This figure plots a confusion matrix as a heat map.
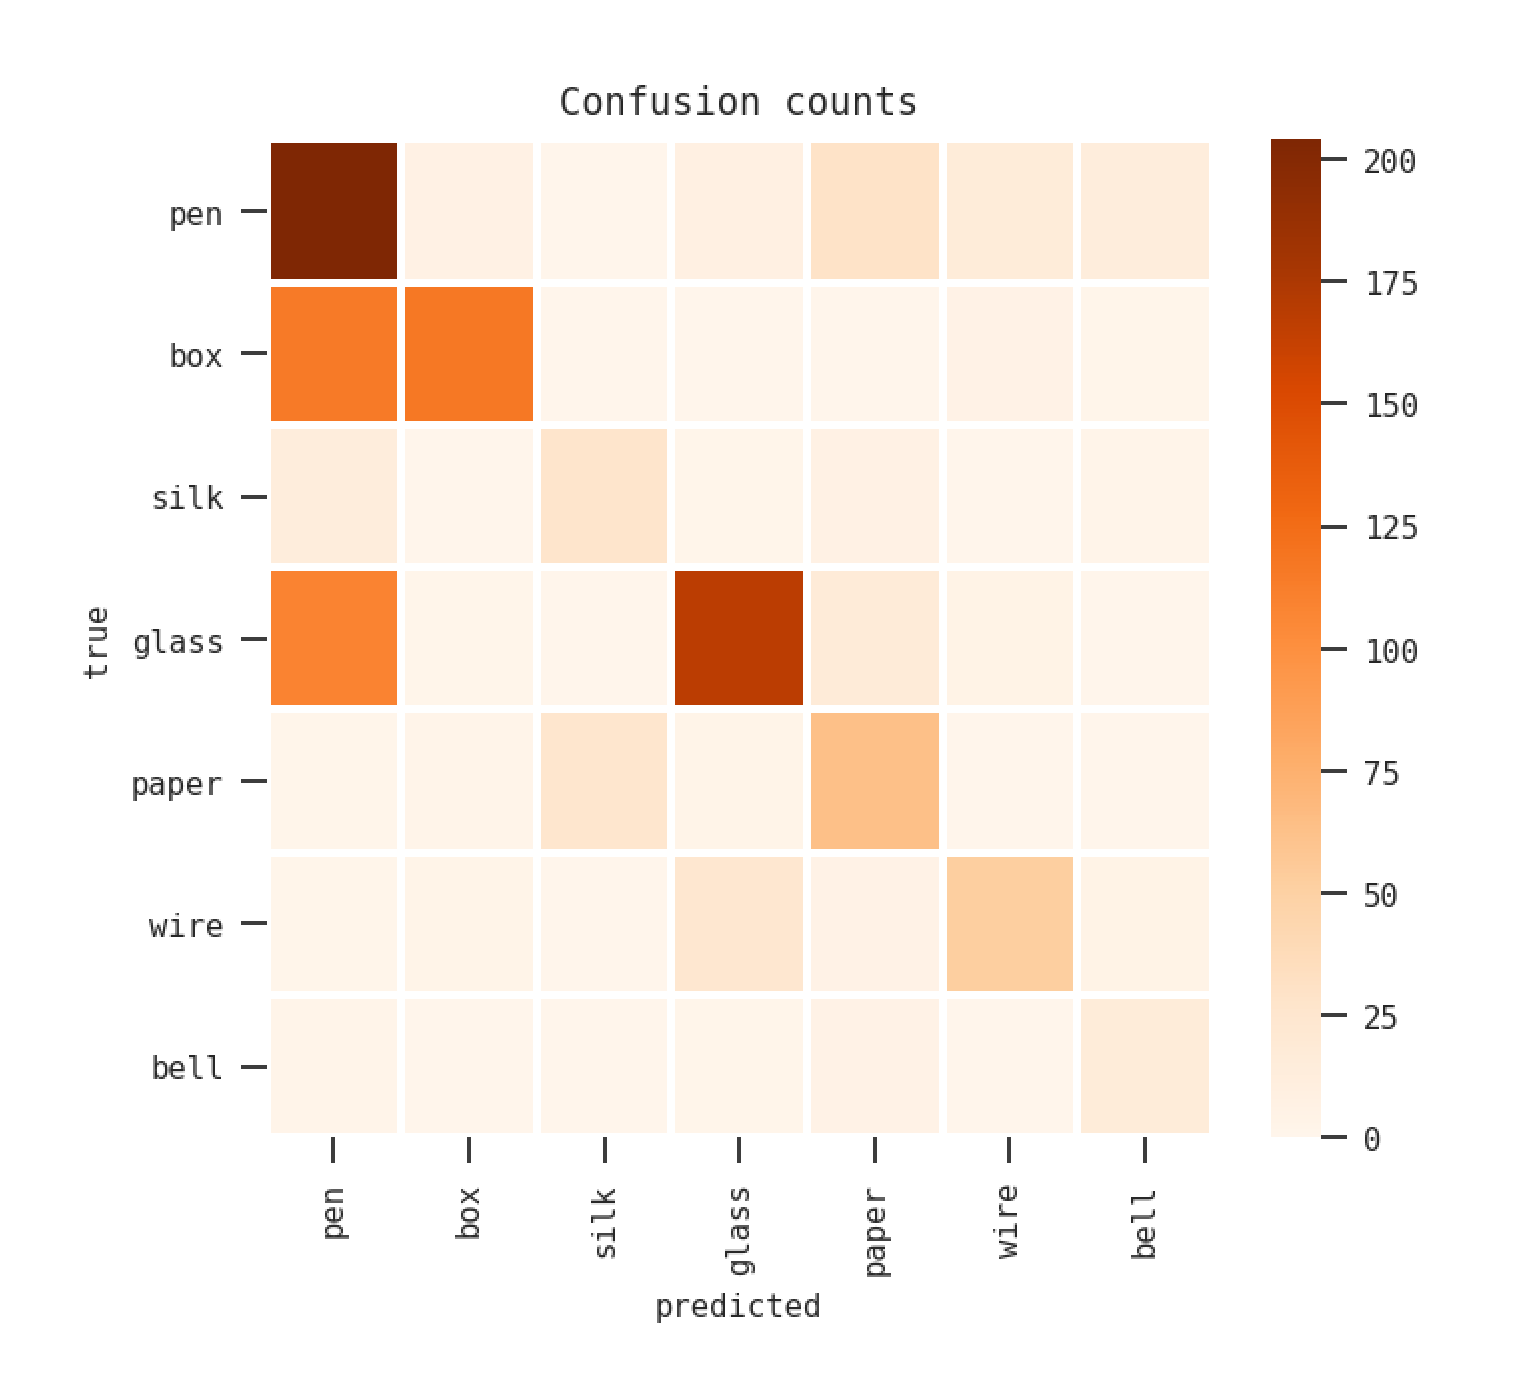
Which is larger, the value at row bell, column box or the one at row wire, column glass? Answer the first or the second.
the second
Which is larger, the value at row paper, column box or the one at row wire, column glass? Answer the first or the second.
the second
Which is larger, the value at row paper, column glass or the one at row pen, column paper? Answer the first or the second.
the second
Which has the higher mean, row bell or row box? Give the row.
box
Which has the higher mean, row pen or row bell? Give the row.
pen
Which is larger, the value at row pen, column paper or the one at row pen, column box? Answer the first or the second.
the first
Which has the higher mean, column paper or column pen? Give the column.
pen
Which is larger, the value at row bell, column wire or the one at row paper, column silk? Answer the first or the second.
the second
